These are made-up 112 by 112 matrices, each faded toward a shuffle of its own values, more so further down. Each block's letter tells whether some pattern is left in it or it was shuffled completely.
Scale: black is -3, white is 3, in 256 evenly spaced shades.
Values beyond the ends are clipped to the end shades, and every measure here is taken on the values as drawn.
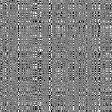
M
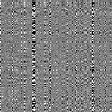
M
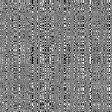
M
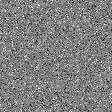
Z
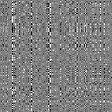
M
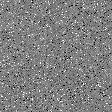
Z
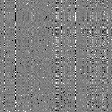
M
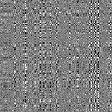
M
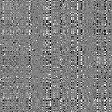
M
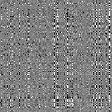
M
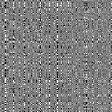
M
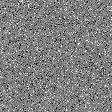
Z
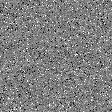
Z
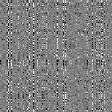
M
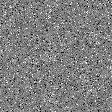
Z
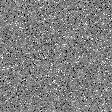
Z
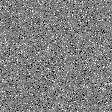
Z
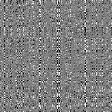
M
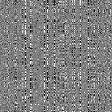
M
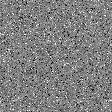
Z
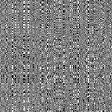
M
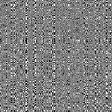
M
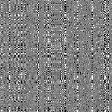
M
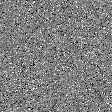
Z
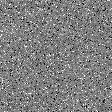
Z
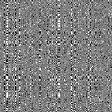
M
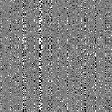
M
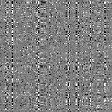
M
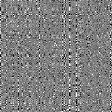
M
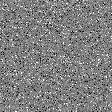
Z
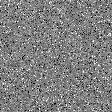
Z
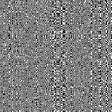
M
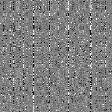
M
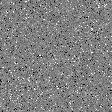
Z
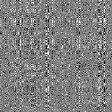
M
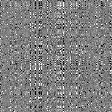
M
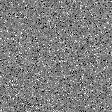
Z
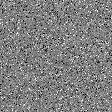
Z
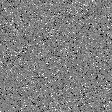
Z
